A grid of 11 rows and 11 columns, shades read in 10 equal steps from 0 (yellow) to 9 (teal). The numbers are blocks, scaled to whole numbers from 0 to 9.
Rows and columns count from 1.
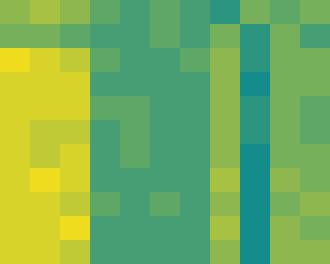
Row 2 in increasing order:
5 5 5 5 6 6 7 7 7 7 8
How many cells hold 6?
15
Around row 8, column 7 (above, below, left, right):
7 7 7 3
